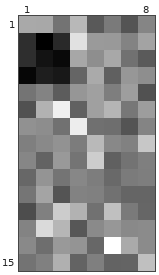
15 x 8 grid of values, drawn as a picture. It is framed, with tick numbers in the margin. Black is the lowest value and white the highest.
Neither half mirrors the other. The top left is the ninth with the lowest average. Values change most from cell to cell in the centre. In the top left lies a patch that is lower than the rest.
